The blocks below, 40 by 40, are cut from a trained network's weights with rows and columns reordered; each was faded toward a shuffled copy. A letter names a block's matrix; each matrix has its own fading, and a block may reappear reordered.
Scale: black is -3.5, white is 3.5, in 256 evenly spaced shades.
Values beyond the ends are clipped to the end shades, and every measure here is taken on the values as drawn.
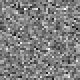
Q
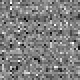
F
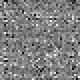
F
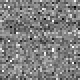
F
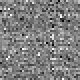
F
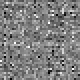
F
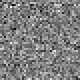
Q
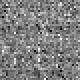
F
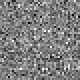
Q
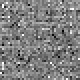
F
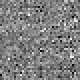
F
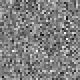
Q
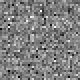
F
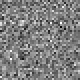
Q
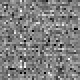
F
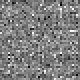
F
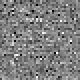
F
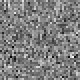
Q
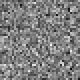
Q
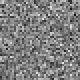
Q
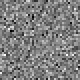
Q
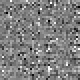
F
